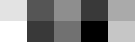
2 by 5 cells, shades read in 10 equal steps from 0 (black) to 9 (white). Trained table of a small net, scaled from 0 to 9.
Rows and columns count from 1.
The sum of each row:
24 22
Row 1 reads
8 3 5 2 6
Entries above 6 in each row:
1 2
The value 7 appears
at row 2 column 5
